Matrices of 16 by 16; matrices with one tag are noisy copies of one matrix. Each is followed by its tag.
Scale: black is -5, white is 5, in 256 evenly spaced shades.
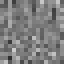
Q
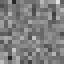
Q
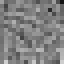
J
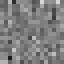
Q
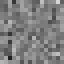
Q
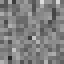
Q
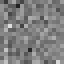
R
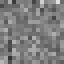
Q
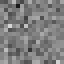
R
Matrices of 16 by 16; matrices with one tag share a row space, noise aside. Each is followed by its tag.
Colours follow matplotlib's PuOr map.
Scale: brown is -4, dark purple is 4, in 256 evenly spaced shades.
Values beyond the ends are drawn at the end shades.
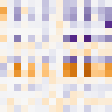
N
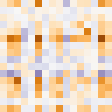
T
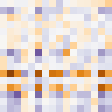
T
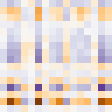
T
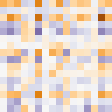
T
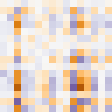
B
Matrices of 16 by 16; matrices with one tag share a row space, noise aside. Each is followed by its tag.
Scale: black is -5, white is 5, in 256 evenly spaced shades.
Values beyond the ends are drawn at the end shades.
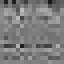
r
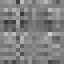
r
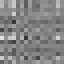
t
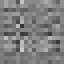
r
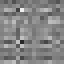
r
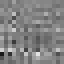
t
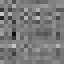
t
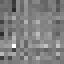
t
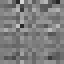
r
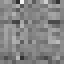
r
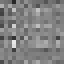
t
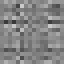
r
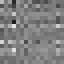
t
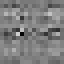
r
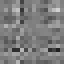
r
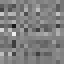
t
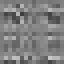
r
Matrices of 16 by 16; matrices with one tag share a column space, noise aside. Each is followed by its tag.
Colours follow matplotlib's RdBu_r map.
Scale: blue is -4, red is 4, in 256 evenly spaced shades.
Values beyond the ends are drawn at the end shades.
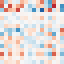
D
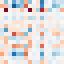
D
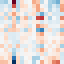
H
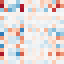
D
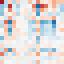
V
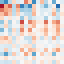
V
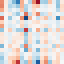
H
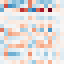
D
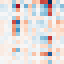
V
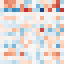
D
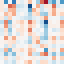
V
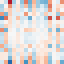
H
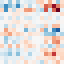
D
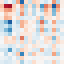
V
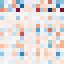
D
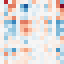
V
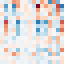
V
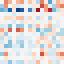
D
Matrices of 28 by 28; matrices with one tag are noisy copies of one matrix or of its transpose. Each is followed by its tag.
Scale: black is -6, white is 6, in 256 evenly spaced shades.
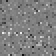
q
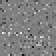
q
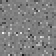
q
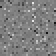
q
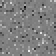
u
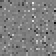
q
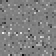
q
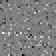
q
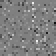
q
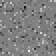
u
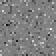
u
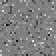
u
